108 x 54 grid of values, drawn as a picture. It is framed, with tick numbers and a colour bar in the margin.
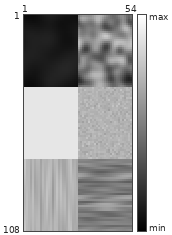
It is made of 3 by 2 panels. Panel 1,1: very low, smooth, faint in contrast. Panel 1,2: middling, blotchy, strong in contrast. Panel 2,1: very high, flat. Panel 2,2: high, fine-grained, faint in contrast. Panel 3,1: high, streaked downward, faint in contrast. Panel 3,2: middling, streaked across.
